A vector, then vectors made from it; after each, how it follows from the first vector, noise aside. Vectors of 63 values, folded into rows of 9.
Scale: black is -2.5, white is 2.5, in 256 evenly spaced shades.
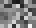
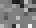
partly zeroed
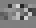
partly zeroed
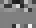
partly zeroed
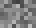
shrunk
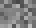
shrunk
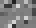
partly zeroed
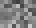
shrunk
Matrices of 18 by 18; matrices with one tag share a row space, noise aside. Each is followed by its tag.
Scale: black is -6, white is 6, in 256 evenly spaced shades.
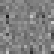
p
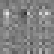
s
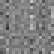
p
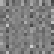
p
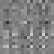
s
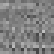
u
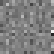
p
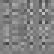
s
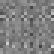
p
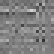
u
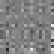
p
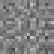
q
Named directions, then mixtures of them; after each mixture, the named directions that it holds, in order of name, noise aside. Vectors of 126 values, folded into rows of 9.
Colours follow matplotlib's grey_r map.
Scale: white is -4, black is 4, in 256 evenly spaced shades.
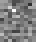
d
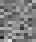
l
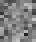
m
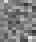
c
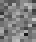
m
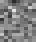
d, m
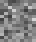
d, m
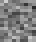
c, l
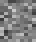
d, m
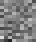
l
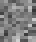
c, m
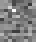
d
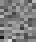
l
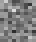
c, d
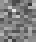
d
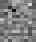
d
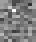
d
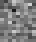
c, d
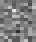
c, d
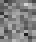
c, m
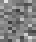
c, l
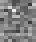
d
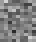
c, d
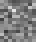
d, m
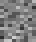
c, l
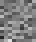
l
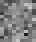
m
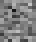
c, d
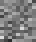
l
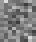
c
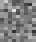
c, d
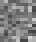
c, m
